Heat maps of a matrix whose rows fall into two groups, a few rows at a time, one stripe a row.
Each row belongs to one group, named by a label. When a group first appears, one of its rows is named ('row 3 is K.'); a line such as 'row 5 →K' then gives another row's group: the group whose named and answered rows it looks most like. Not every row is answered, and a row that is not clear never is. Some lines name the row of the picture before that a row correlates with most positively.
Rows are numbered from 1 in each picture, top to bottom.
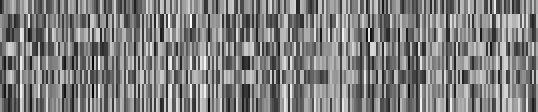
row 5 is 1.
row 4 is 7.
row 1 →7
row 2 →1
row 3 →1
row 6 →7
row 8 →1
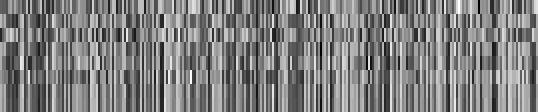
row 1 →7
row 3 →7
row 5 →1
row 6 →1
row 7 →1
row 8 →1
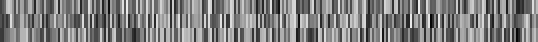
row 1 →7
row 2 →7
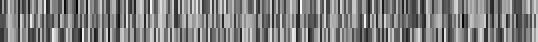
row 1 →7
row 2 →7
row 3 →7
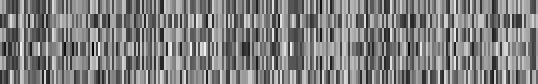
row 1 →1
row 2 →7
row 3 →1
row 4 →1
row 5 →1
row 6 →7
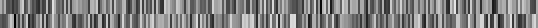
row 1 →1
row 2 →7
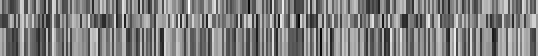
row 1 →1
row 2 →7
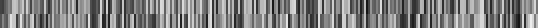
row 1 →7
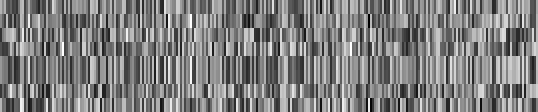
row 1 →1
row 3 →7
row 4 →7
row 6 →1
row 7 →7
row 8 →1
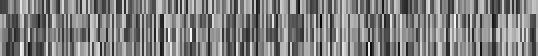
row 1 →7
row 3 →1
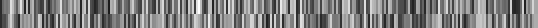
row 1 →7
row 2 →7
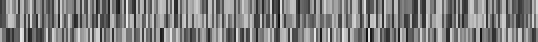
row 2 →7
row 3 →1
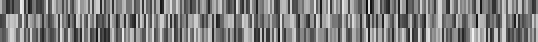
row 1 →1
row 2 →7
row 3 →7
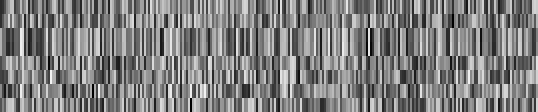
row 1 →7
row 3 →1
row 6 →7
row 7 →1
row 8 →7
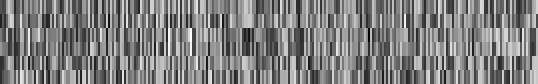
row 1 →7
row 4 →1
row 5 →7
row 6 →7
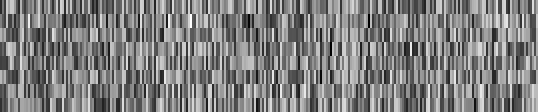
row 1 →7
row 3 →1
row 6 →1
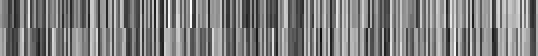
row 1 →1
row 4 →1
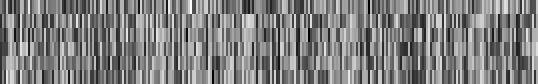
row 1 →1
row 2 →7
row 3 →7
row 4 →7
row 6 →7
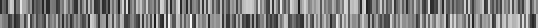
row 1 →7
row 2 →1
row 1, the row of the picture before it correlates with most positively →3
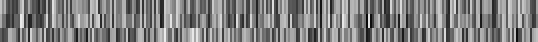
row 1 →1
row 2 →1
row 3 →7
